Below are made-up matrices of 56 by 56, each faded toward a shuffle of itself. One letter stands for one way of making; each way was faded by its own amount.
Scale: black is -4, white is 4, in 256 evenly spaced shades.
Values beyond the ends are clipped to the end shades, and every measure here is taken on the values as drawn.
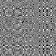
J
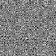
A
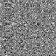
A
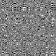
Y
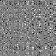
Y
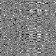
Y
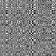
J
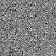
A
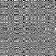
J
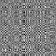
J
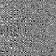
Y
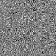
A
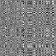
J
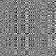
J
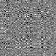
Y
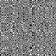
Y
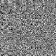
A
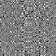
Y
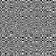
J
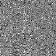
A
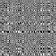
J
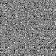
A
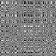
J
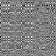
J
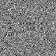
A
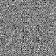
A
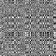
J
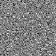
A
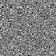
A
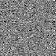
A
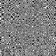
Y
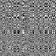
J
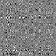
Y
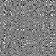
Y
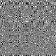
Y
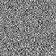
A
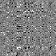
Y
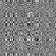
J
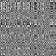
J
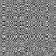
J
